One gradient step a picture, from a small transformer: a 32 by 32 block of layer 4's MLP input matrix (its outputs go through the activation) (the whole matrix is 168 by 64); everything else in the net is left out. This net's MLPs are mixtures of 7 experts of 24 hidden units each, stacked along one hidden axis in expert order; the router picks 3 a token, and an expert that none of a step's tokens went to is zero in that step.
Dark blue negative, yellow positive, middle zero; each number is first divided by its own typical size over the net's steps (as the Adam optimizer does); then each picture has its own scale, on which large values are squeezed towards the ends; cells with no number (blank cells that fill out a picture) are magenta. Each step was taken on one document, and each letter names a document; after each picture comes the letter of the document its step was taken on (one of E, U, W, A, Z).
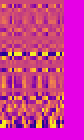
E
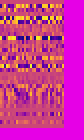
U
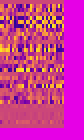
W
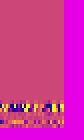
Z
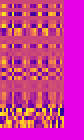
E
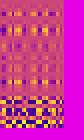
E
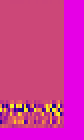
Z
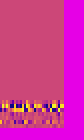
Z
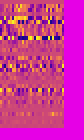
U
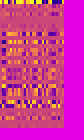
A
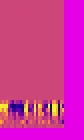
Z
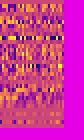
U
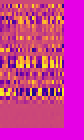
W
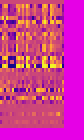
U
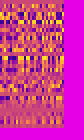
W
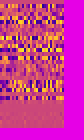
W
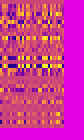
U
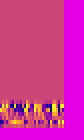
Z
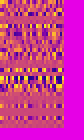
A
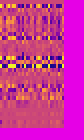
U
